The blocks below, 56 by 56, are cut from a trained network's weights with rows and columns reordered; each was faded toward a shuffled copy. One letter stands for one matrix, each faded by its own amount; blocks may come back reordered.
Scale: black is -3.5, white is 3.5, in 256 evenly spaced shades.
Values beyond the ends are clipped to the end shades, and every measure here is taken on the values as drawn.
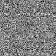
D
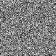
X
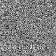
D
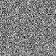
D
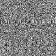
D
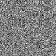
D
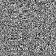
X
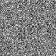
D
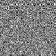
D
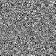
X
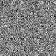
D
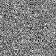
X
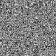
X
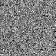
X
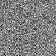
X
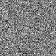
X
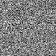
D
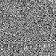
D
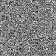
X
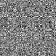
D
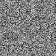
X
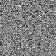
D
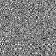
D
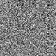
X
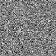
X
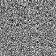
X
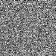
X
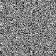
X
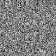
X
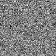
X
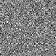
D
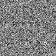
X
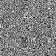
D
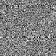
D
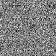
X
